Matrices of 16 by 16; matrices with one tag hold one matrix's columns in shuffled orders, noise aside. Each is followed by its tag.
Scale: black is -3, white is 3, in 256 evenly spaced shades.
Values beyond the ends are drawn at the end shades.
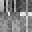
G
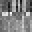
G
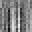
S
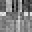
G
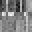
G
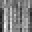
S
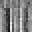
S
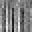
S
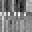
G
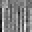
S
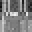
G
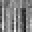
S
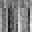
S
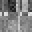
G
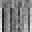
S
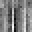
S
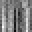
S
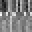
G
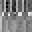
G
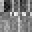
G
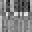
G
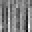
S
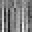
S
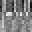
G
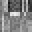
G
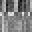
G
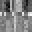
G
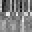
G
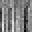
S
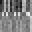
G
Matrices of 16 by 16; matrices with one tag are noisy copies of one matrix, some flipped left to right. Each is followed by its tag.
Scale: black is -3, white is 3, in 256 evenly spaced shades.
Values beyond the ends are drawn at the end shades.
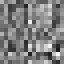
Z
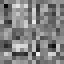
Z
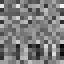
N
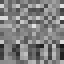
N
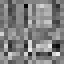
Z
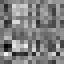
Z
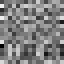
N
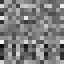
N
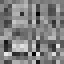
Z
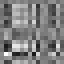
Z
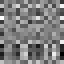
N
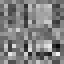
Z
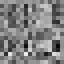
Z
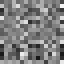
N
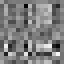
Z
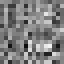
Z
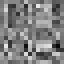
Z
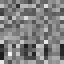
N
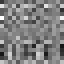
N
